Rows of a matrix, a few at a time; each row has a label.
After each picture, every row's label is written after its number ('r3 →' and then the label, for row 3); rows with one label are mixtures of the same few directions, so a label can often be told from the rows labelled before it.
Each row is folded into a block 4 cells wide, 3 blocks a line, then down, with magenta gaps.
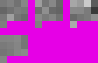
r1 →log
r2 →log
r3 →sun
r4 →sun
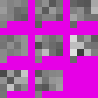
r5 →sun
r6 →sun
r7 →sun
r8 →sun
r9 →log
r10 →log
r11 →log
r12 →log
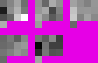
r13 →sun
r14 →sun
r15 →log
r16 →sun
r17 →log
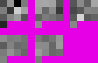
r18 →sun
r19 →sun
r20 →log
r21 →log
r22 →sun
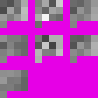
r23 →sun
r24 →log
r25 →sun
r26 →log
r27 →sun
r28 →sun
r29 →sun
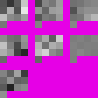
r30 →sun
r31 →log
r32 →sun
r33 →sun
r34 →log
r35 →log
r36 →log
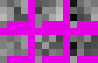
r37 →sun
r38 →sun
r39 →log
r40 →sun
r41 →log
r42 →log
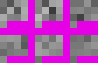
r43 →sun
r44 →sun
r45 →log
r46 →sun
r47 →log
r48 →sun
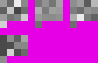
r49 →sun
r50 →log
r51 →log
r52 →log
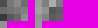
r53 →log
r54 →sun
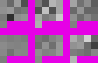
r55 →log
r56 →sun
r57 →log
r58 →log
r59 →sun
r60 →sun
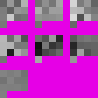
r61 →log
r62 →log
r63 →log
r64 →log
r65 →log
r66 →log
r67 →log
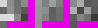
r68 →log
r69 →sun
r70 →sun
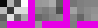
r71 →log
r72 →sun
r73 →log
